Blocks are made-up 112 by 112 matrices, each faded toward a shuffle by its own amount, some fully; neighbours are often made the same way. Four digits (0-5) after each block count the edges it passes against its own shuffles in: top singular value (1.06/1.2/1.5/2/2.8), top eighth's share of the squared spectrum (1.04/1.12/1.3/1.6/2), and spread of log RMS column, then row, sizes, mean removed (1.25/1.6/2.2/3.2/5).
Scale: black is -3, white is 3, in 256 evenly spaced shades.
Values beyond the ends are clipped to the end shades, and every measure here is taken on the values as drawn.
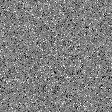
0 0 0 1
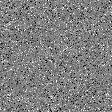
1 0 0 1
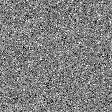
0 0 0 0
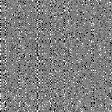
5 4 3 2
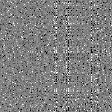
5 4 3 2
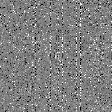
4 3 3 1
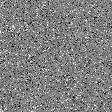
0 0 0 0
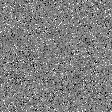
1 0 0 0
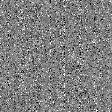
1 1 3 0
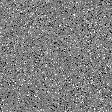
0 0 0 0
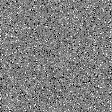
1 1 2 0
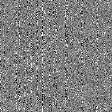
2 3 4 0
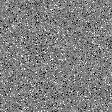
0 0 1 0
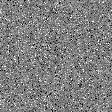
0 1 1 0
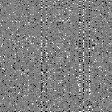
5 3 2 2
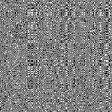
5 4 3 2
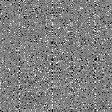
4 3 2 1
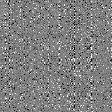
5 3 3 2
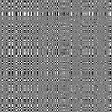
5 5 5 4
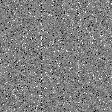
2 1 1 0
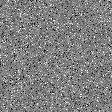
0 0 0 0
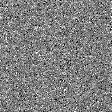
0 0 2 0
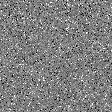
0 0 0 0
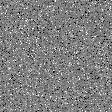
0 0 0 0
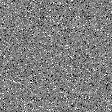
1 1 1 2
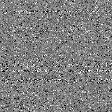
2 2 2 3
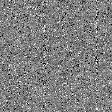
1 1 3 0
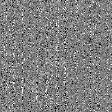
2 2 4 0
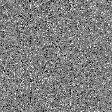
1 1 2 0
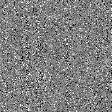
1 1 3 0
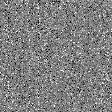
1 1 2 0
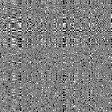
5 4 3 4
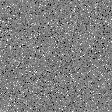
2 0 0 0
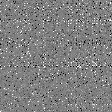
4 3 1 2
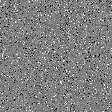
2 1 0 0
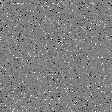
3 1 0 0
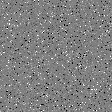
0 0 0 0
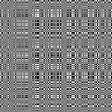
5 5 5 5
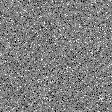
2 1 0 0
